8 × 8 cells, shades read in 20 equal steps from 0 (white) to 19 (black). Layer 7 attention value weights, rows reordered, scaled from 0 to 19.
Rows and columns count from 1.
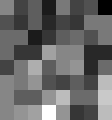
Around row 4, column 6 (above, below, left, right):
11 8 9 16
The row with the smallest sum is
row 8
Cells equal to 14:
7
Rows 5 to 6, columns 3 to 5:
6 12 9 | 8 13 14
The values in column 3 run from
6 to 17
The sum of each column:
85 95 89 88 81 95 107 80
